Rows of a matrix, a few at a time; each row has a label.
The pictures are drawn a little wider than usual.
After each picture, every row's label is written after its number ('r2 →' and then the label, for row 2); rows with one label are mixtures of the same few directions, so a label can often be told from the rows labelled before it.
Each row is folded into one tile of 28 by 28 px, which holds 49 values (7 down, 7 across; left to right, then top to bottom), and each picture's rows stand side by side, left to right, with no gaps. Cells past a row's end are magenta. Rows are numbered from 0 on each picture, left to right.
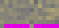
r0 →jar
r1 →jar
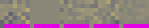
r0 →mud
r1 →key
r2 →jar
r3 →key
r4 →jar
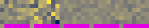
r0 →jar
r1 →key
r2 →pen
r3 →key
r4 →pen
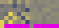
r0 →mud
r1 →pen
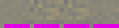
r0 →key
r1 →jar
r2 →jar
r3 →mud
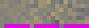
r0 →key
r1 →key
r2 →jar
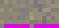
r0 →jar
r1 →pen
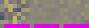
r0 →pen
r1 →jar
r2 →key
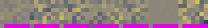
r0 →pen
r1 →pen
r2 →pen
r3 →mud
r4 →pen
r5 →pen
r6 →key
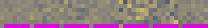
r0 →pen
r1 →pen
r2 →jar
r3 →key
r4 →jar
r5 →key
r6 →mud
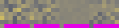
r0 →pen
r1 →pen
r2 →pen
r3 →mud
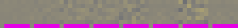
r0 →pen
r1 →pen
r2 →jar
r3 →jar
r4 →pen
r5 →mud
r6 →jar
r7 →mud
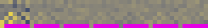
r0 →mud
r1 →mud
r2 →jar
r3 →mud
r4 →mud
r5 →mud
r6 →key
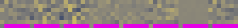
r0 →jar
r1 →pen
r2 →pen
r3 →key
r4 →mud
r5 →jar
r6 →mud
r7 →jar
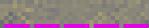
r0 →mud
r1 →jar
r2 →mud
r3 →mud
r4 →key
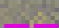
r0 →key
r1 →mud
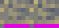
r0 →jar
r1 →jar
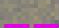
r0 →pen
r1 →key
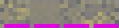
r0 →jar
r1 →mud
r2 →key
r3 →mud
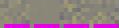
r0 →key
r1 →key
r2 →pen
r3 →mud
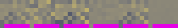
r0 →mud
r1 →key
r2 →mud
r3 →jar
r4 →mud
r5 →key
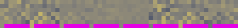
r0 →key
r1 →mud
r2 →mud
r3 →jar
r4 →pen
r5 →pen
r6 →mud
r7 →mud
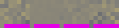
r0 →key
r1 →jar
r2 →pen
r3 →mud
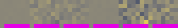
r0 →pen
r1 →key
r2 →pen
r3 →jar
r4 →key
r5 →pen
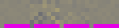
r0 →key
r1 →mud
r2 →mud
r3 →key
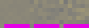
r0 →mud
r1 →jar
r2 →jar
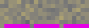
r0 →key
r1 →jar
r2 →pen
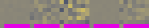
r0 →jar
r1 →pen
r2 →jar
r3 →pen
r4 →jar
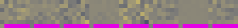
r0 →jar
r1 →mud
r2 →key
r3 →mud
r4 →key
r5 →jar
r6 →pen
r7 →jar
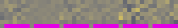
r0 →pen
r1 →key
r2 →pen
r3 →pen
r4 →pen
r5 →key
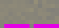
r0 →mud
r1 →jar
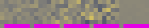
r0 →pen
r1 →key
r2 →key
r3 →pen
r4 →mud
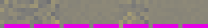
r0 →jar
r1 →key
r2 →key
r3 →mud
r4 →mud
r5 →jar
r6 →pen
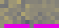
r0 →key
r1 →mud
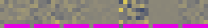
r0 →jar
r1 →key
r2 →pen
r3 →pen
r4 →jar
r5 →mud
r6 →key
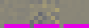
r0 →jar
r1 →mud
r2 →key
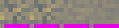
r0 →pen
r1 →pen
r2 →jar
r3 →jar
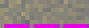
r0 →key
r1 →pen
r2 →jar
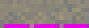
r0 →mud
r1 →mud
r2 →pen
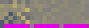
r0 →mud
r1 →pen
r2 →key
